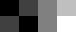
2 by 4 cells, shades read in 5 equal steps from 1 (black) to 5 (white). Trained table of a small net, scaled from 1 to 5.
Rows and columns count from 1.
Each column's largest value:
2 2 3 5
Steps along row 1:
up up up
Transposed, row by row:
1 2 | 2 1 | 3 3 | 4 5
